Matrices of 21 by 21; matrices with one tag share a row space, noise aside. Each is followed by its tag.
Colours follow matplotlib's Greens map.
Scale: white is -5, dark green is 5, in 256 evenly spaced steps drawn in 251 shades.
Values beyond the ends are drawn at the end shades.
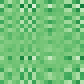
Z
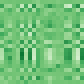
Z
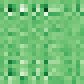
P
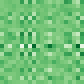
Z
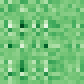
P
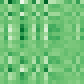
P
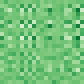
Z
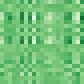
Z
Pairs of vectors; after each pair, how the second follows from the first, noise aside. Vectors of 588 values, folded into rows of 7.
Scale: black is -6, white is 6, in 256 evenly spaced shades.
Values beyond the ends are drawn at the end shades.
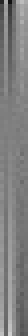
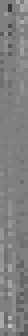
partly zeroed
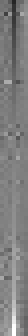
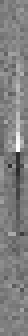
wrapped around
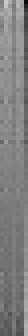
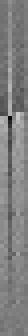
wrapped around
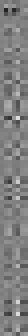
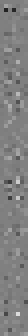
partly zeroed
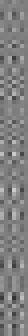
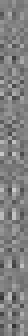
copied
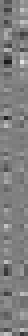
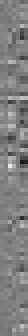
wrapped around
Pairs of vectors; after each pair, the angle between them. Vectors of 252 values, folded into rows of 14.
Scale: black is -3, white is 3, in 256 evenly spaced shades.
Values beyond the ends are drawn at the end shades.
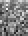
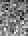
nearly opposite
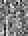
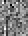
nearly opposite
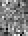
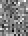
partly opposed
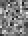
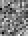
partly opposed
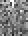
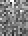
nearly parallel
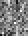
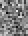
partly opposed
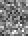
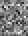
partly aligned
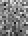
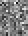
partly aligned
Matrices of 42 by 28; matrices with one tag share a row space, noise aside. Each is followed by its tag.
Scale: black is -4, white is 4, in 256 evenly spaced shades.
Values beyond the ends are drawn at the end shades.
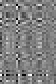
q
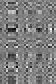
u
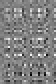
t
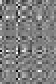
q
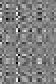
q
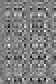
t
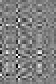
q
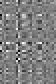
q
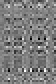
t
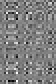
u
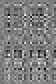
t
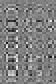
u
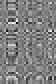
u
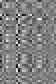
q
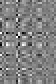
q
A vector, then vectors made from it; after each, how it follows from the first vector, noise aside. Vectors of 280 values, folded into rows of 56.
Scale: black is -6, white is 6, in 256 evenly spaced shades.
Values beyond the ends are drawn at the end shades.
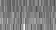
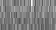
reversed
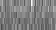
reversed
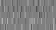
partly zeroed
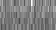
reversed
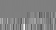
partly zeroed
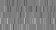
partly zeroed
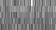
reversed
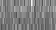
reversed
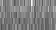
reversed
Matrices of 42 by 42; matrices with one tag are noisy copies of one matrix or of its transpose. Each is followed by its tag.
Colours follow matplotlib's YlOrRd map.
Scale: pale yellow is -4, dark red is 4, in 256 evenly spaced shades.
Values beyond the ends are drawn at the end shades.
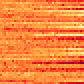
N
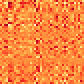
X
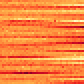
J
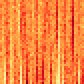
J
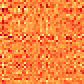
X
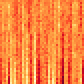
N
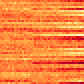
N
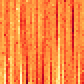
J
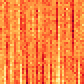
J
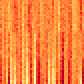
N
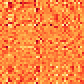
X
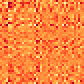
X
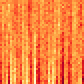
N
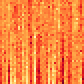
N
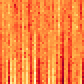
N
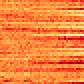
N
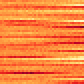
J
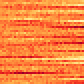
J
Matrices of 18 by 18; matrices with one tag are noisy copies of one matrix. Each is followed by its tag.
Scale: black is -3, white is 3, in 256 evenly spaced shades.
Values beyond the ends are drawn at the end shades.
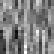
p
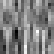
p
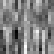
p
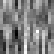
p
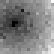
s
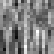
p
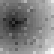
s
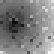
s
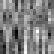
p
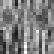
p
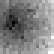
s
